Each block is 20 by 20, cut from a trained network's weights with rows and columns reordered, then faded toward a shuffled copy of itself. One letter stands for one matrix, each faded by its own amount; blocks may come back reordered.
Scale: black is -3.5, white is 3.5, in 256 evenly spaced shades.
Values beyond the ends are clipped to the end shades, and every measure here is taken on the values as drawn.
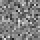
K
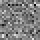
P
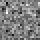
K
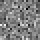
K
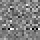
P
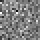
K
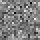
K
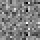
P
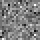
K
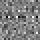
P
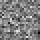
K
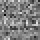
P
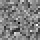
K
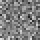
P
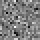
K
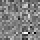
P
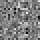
P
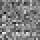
P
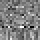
P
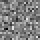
K
